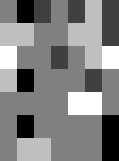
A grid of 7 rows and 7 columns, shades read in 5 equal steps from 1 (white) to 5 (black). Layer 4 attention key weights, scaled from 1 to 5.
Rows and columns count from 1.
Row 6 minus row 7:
0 3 1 0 0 0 0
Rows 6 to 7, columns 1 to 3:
3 5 3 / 3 2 2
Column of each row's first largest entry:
2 7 4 2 1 2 7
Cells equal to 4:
6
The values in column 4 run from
3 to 4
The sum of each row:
25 18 17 23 17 25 21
